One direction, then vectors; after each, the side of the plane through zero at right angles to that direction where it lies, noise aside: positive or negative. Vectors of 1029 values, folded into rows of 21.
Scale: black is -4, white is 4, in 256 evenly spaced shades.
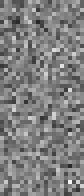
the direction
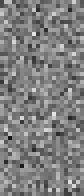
positive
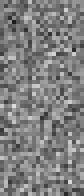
positive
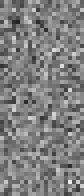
positive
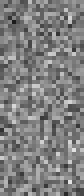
positive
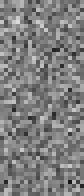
negative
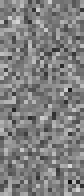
negative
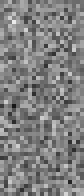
negative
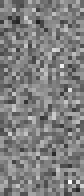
positive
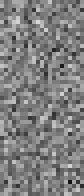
negative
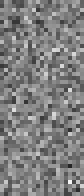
positive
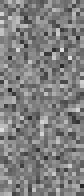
negative
